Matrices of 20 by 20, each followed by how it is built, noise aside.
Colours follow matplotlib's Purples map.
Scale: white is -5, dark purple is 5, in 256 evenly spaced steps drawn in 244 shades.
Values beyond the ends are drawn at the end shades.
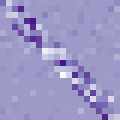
banded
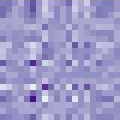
low rank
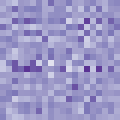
low rank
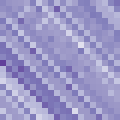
Toeplitz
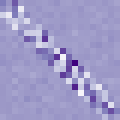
banded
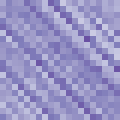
Toeplitz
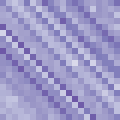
Toeplitz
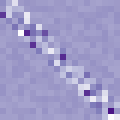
banded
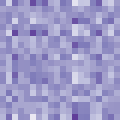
low rank
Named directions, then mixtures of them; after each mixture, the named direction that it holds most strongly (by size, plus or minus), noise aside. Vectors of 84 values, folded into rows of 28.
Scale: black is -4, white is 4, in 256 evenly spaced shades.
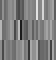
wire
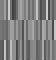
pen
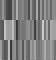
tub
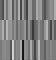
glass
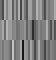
glass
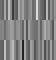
pen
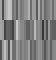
tub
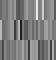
wire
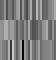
glass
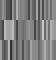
tub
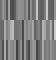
pen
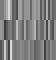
tub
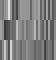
tub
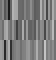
pen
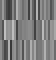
tub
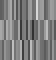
glass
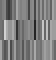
tub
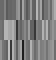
tub
